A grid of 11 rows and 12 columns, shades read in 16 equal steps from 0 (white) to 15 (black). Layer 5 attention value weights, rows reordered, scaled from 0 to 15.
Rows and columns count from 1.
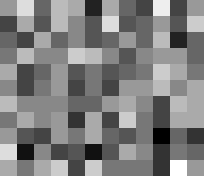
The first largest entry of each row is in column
6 1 11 8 2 2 10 5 10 2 10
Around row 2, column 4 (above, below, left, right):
4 9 10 7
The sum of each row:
82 87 101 78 92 90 81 86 109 109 77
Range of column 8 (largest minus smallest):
7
